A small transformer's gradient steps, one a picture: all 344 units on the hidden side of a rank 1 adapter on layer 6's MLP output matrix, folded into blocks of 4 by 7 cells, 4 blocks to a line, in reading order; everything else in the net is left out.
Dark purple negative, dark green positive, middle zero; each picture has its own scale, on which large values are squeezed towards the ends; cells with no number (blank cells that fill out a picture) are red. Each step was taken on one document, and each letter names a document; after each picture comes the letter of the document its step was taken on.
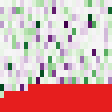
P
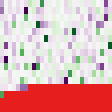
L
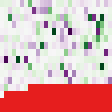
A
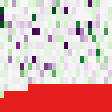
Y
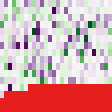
Y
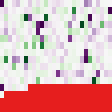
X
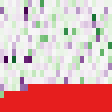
L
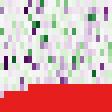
L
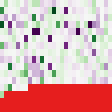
Y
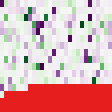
X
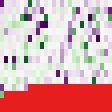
X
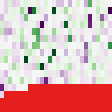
X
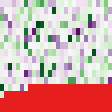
P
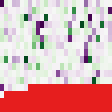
X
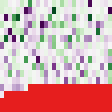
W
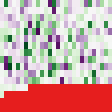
P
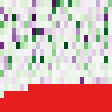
Y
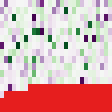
Y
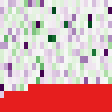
P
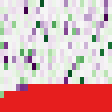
L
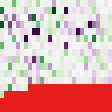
Y
